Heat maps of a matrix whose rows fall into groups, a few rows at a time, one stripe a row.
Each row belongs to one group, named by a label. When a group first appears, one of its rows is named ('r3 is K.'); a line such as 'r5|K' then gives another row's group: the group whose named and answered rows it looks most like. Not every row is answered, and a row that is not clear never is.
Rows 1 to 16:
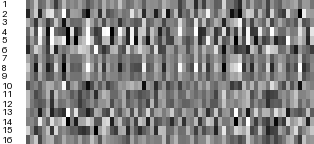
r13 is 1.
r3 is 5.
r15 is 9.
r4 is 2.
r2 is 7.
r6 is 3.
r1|7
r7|5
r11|9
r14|2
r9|5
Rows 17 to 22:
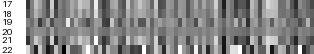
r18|3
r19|1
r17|3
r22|5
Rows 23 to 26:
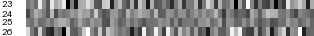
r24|3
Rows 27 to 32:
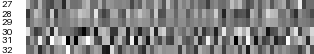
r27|5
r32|1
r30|9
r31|2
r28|3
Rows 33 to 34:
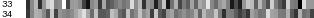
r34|3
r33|7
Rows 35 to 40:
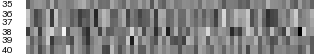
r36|9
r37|9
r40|1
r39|1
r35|3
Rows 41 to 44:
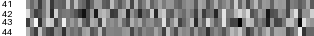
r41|1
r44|5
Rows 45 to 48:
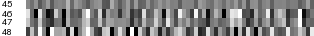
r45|1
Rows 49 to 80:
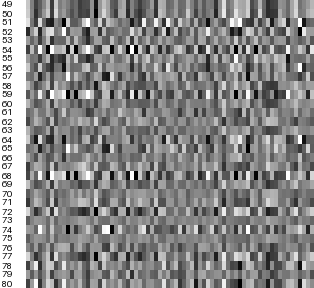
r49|9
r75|3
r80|7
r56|5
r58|9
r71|3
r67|3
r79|1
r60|9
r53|1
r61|7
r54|2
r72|9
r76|1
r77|9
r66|5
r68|2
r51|5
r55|1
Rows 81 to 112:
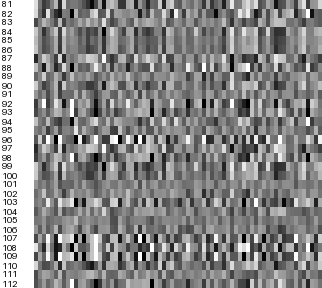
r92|7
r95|1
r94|5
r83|3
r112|7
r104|3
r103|2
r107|2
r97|3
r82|5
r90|9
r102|7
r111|3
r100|9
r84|9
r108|5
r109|2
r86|9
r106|1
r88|5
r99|9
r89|7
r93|7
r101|1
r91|1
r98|7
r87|3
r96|2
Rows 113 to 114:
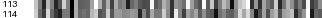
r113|5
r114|5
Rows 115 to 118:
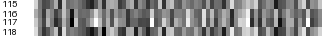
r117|5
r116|5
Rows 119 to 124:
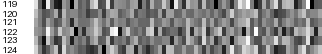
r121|5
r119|5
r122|2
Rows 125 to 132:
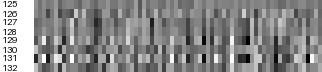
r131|7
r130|9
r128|7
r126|1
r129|7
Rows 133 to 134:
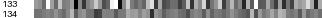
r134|7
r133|2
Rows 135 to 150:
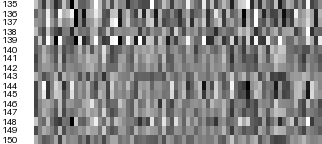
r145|7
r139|2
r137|2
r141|3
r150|9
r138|5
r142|3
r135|5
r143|9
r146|3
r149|3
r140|3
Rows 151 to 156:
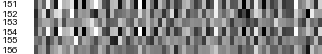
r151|2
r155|1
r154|2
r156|7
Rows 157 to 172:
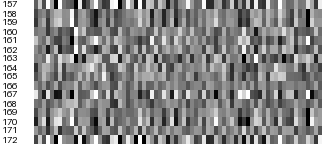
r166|1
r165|3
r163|2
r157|2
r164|3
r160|1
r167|5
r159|7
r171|1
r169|7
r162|1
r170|7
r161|5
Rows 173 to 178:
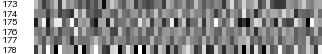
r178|2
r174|1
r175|7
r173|9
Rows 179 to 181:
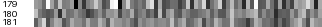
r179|2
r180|9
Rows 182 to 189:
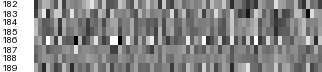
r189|5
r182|3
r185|9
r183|7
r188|3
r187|1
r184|9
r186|2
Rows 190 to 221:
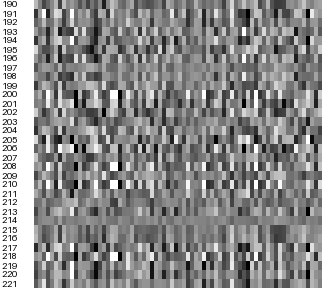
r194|7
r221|7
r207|9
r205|5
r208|2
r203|7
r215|9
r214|3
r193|1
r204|3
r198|1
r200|2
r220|7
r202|9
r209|3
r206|2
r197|3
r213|7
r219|7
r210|2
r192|7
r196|1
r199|3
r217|7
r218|2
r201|2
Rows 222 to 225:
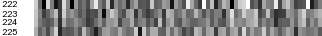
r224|9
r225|1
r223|9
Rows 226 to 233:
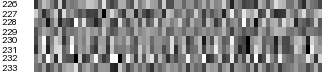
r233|1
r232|2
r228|1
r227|9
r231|7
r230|7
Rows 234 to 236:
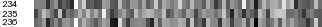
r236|1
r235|3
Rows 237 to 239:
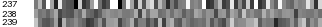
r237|2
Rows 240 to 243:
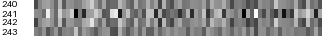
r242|3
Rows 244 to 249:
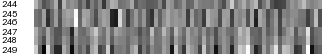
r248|5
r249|5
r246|1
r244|9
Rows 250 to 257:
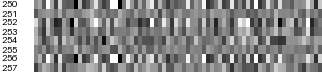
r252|5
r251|3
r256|2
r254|9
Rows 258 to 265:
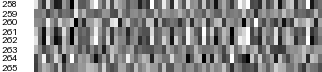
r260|2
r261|5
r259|1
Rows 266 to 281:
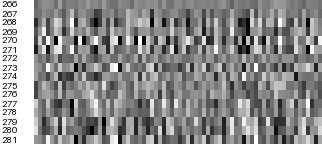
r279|9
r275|3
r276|3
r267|7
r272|1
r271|7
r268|7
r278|5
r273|2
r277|5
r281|2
